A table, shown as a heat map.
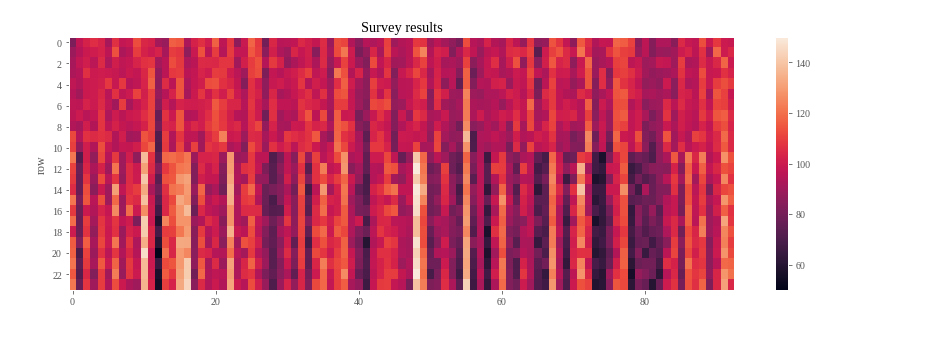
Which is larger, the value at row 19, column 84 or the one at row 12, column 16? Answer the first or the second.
the second
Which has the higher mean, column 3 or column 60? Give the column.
60
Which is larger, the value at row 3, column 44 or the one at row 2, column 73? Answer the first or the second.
the first
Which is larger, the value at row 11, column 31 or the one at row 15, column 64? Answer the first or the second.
the second
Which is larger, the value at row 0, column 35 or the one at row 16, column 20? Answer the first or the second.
the first
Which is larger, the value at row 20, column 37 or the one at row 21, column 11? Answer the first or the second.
the first
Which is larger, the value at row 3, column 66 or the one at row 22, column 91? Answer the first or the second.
the second
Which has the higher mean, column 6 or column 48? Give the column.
48
